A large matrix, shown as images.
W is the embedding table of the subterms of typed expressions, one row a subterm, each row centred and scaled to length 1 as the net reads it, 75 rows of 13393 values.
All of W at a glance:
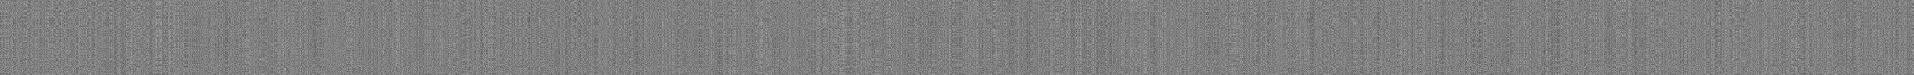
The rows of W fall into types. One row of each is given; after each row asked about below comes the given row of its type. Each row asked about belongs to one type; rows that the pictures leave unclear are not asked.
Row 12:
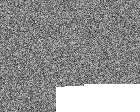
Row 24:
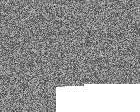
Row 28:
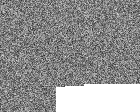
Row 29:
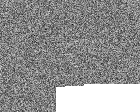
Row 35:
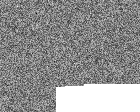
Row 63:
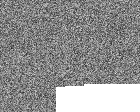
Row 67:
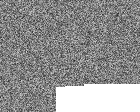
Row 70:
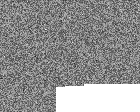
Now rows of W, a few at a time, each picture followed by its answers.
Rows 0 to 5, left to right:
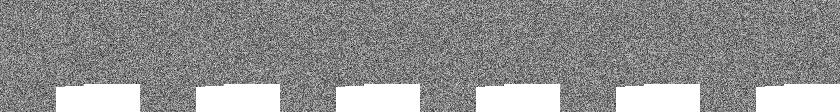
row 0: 35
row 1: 35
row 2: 70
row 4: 29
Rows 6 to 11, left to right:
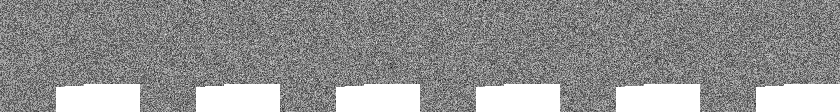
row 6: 35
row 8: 12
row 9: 35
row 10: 35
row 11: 29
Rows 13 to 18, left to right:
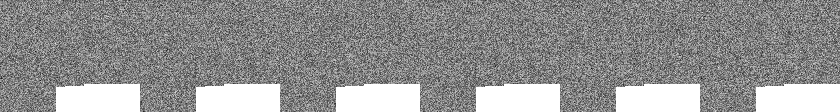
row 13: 70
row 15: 29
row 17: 63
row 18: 67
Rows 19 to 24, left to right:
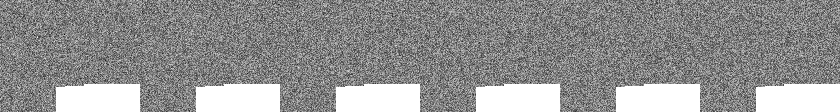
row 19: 67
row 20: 67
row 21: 63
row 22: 24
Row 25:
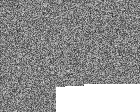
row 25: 63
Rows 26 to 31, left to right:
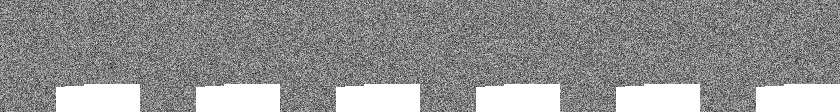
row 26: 12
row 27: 70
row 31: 35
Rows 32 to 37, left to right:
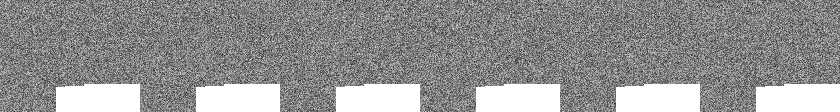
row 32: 70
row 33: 63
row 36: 29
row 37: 70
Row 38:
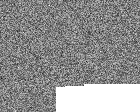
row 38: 67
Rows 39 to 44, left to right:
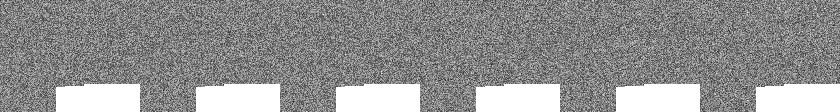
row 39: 24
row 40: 24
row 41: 24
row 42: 67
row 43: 12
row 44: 28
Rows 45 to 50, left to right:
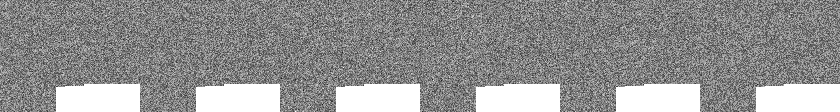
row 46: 24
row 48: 63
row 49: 12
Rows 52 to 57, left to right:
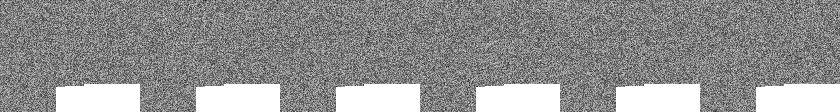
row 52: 24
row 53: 35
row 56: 70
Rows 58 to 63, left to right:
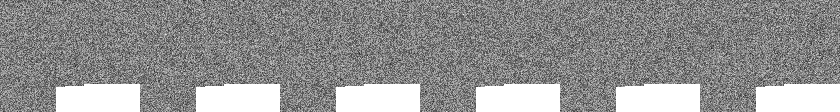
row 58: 70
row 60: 63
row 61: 24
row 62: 24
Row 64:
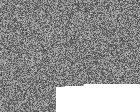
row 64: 35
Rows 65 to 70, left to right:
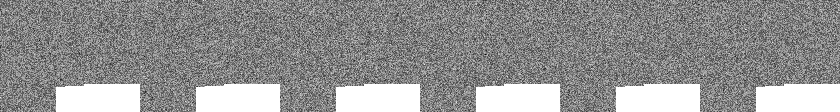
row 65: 63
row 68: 70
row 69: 67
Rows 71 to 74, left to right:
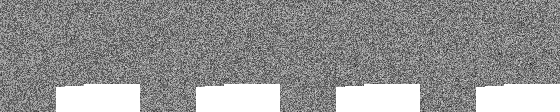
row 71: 35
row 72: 24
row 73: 70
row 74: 63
